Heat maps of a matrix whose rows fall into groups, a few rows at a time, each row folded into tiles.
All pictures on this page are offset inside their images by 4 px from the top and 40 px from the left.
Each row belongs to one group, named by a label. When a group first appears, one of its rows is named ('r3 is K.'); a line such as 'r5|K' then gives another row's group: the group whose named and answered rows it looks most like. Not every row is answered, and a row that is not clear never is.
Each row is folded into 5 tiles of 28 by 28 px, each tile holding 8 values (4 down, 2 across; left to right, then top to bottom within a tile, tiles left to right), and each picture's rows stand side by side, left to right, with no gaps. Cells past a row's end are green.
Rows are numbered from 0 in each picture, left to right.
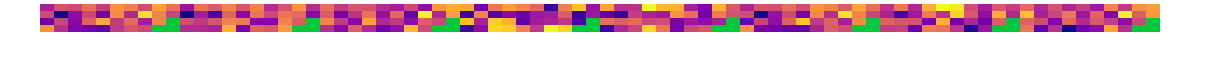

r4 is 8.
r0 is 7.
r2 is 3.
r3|8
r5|7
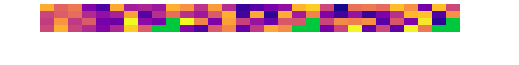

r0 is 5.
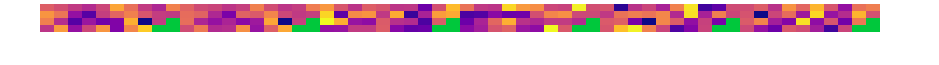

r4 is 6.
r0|5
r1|5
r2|3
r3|8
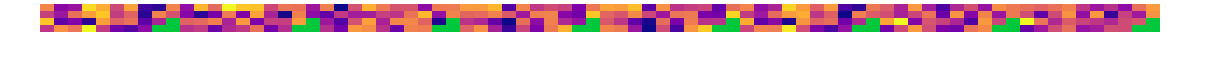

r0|6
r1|7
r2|8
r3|5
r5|6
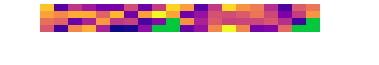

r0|3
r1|8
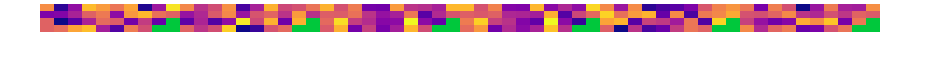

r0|6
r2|5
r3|5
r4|3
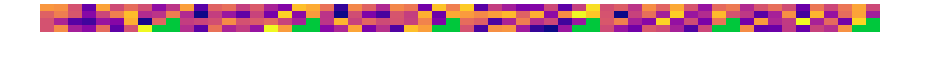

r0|5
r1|8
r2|8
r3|3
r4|7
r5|7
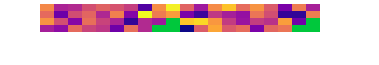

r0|3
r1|8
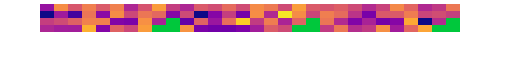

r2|5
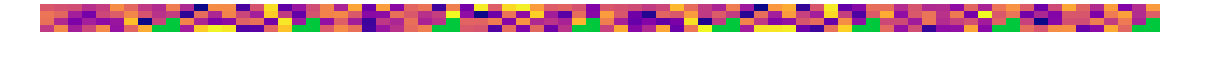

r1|6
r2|5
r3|7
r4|5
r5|6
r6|3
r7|6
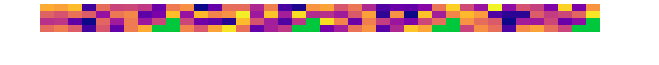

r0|5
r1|6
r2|3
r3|5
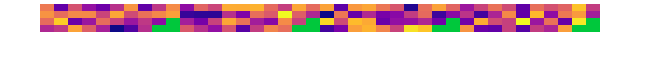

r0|3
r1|7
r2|8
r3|7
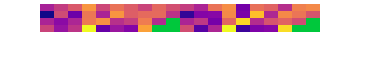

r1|7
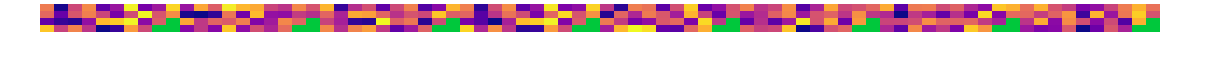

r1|7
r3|6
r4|6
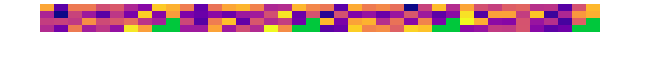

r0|8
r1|8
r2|8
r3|3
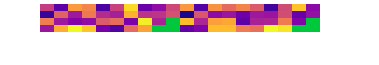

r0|6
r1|8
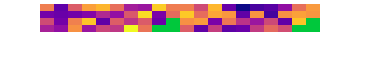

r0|8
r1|3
